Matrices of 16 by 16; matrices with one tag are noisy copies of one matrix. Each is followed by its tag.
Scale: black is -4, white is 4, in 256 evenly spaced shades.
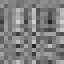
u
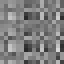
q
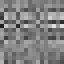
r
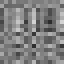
u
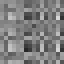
q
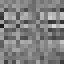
r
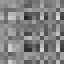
q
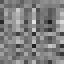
u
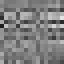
r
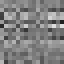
r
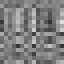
u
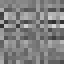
r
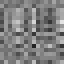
u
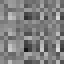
q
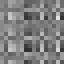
q
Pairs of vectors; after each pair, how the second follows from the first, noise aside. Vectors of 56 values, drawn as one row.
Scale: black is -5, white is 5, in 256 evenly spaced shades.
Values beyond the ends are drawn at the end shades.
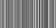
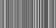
copied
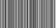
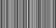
negated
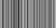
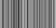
copied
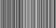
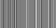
partly zeroed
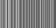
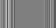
partly zeroed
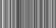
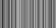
negated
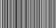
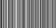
negated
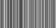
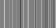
partly zeroed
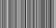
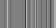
partly zeroed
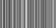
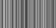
negated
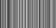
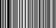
scaled up
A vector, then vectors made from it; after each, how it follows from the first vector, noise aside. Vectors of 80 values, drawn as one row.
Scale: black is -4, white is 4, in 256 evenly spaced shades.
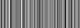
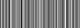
negated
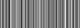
negated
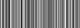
negated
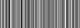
negated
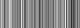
sign-scrambled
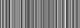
negated
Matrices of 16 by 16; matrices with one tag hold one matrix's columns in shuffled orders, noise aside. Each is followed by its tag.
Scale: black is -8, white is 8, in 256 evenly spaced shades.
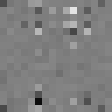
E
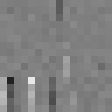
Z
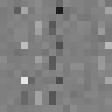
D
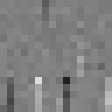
Z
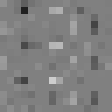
D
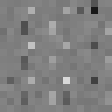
D
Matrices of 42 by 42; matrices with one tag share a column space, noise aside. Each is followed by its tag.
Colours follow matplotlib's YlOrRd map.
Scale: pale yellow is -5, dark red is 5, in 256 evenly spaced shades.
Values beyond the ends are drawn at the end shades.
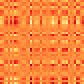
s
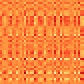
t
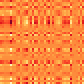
s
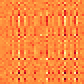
t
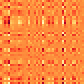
s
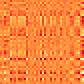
t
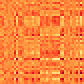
t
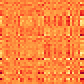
t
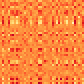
s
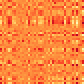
s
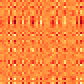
s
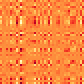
s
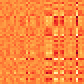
t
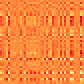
t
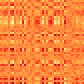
s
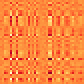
t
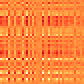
t
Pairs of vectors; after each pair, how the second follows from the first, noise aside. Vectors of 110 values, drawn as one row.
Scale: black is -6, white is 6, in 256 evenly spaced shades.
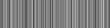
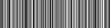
scaled up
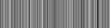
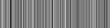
wrapped around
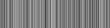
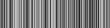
scaled up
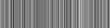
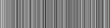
wrapped around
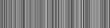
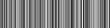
scaled up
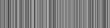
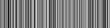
scaled up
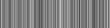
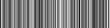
scaled up
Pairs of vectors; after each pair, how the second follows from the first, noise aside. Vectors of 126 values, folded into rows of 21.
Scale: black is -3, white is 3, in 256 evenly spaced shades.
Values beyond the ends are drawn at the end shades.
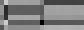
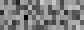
shuffled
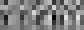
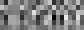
copied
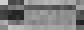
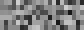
shuffled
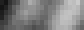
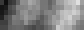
copied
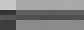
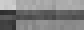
copied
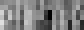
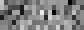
shuffled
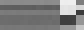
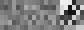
sign-scrambled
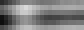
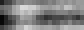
copied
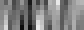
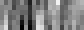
copied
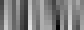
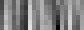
copied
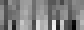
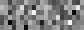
shuffled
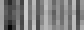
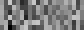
sign-scrambled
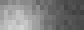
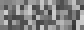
shuffled
